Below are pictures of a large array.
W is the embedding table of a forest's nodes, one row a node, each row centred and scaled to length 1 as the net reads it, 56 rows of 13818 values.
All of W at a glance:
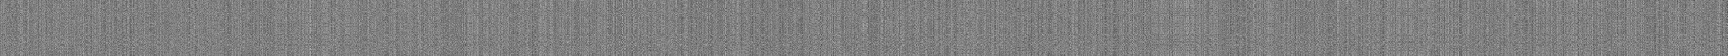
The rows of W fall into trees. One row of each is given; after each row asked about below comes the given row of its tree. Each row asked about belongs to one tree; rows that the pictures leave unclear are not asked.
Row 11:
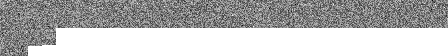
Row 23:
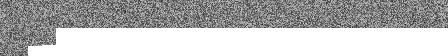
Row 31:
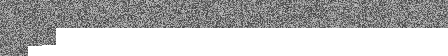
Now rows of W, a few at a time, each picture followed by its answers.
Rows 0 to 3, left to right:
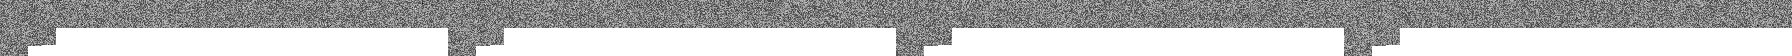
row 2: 31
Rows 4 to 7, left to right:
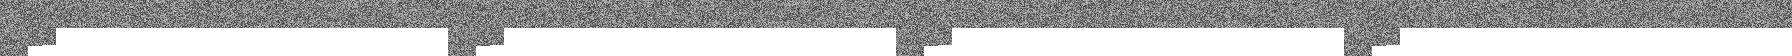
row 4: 31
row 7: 31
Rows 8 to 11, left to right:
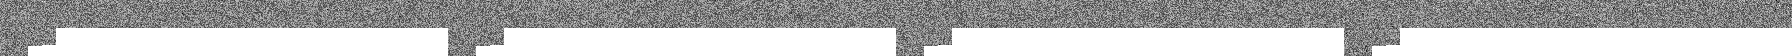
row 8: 11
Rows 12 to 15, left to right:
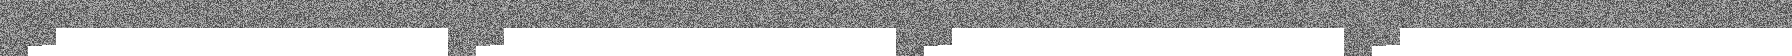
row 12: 31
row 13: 23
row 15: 11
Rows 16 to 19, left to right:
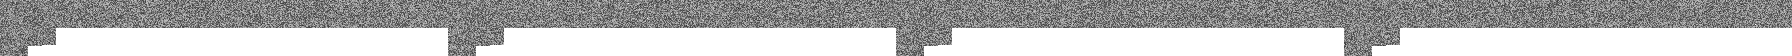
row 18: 31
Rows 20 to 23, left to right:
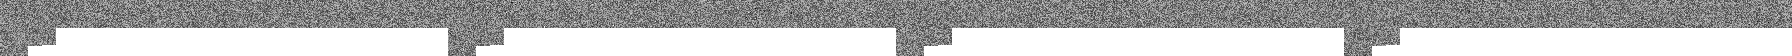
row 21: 31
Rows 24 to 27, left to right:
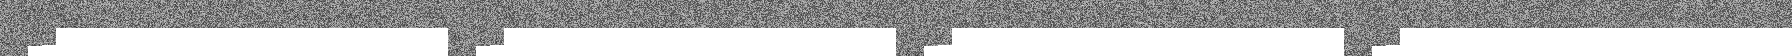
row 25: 31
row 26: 23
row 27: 31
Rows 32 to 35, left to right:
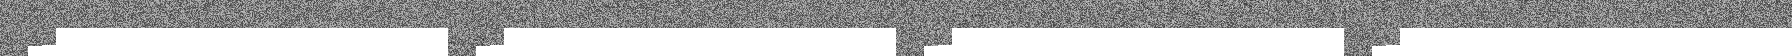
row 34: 23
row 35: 11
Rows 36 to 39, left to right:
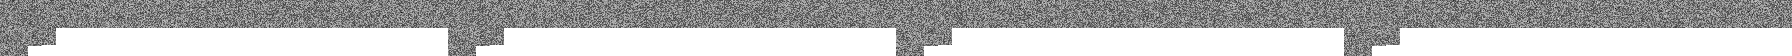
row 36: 31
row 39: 23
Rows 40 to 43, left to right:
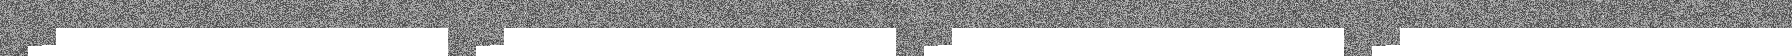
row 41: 11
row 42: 11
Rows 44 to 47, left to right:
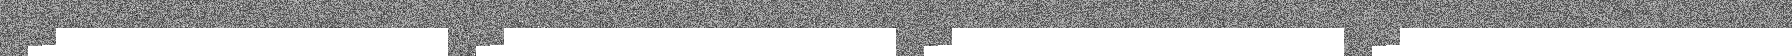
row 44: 23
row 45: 23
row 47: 11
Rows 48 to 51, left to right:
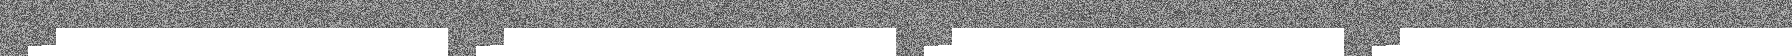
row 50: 11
